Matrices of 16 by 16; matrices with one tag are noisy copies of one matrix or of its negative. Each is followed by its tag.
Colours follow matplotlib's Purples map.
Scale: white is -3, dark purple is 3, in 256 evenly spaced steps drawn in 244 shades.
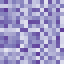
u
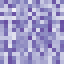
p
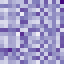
u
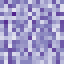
p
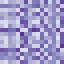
u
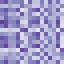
u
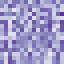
p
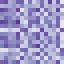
u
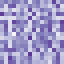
p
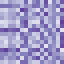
u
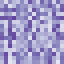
p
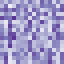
p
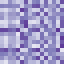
u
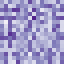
p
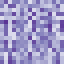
p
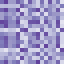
u
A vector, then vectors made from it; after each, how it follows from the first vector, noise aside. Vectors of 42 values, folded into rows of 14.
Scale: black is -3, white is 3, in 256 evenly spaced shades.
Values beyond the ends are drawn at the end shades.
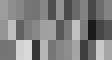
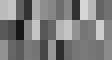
reversed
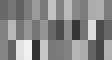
sign-scrambled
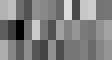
reversed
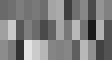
sign-scrambled
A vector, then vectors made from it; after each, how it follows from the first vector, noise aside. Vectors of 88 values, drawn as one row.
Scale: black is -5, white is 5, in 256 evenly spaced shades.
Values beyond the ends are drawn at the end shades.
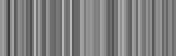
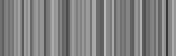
reversed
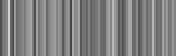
negated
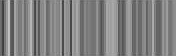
negated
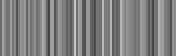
wrapped around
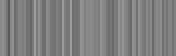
shrunk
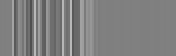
partly zeroed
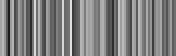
scaled up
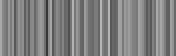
wrapped around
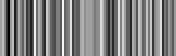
scaled up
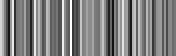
scaled up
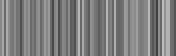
wrapped around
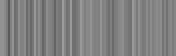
shrunk
